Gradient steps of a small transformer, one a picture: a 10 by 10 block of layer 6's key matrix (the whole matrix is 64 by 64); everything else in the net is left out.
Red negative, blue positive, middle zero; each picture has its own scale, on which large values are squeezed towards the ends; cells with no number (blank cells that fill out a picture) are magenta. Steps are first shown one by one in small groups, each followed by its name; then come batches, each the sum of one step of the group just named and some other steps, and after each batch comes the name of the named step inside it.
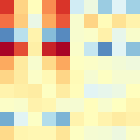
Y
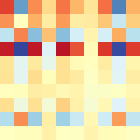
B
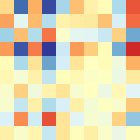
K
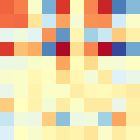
B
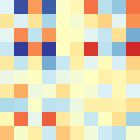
K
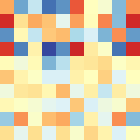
K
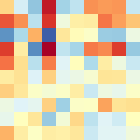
Y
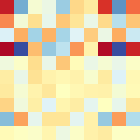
B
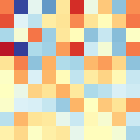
Y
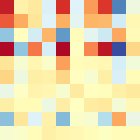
B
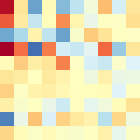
Y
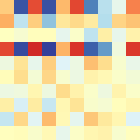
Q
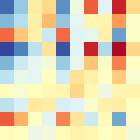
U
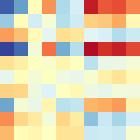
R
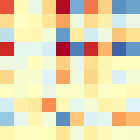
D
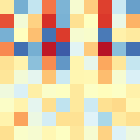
U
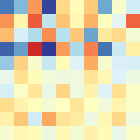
Q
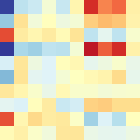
R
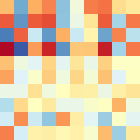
U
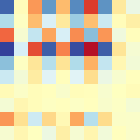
U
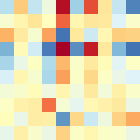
D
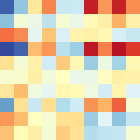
R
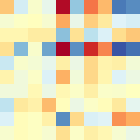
D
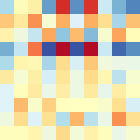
D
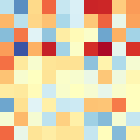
R
